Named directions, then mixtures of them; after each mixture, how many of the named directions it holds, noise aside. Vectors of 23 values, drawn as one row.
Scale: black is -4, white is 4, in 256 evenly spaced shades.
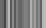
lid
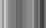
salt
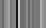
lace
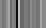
one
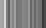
two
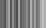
three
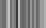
two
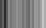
two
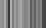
one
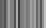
two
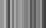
one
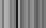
two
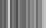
two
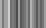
three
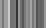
three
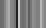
one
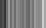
two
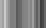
one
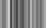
three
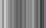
one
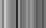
two
